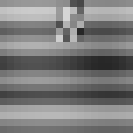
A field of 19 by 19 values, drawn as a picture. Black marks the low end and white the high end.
Ninth with the lowest average: middle right. Stripes: horizontal, repeating 4 times. Ninth with the highest average: top left. Odd patch: rougher, in the top middle.
